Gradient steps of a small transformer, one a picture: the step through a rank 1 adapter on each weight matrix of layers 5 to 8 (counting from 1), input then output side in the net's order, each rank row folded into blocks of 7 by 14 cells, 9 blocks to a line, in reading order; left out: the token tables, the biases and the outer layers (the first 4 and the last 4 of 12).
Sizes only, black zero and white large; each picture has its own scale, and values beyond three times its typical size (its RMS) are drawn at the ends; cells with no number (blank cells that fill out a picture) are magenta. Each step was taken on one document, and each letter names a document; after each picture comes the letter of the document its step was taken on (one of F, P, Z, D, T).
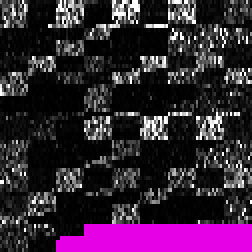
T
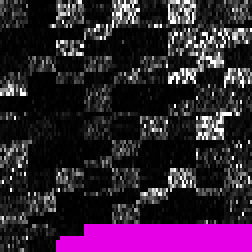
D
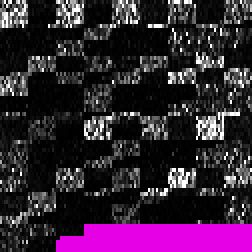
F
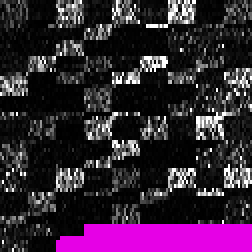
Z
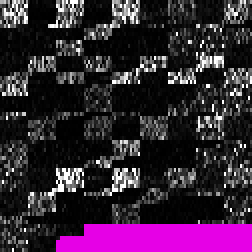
F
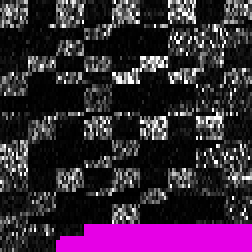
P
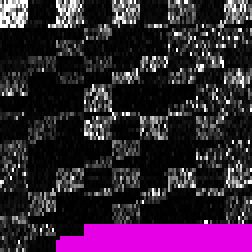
D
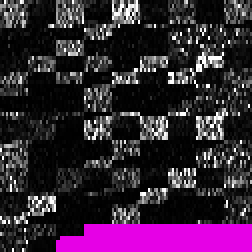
F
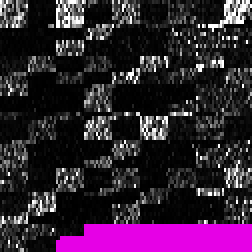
D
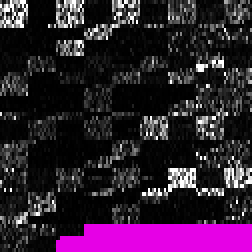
D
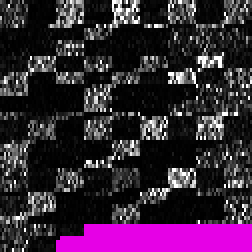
F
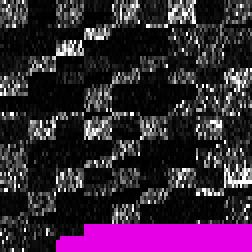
Z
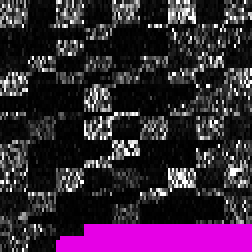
F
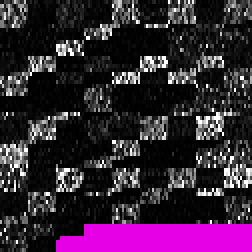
Z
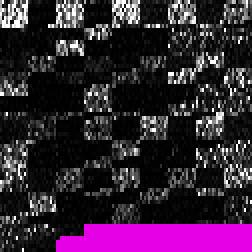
T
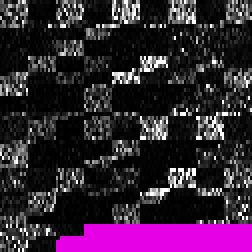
Z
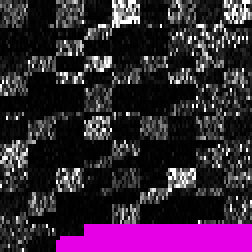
D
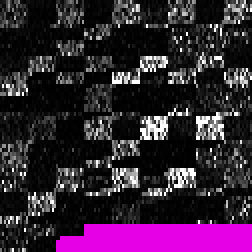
Z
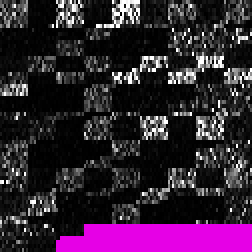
T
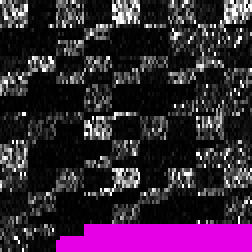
T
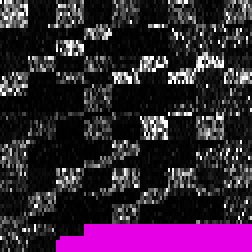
T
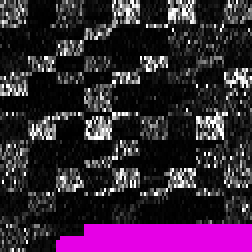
Z
